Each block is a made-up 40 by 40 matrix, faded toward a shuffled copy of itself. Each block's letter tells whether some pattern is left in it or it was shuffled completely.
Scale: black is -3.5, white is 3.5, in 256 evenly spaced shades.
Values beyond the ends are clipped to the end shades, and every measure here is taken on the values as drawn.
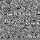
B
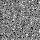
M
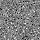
M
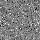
M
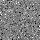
M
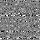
B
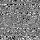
B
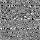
B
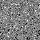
M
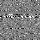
B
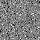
M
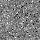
M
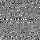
B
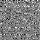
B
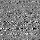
B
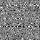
B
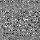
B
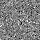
M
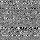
B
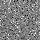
M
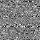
B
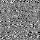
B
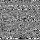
B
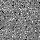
M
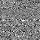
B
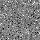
M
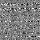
B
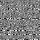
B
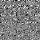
B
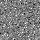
M
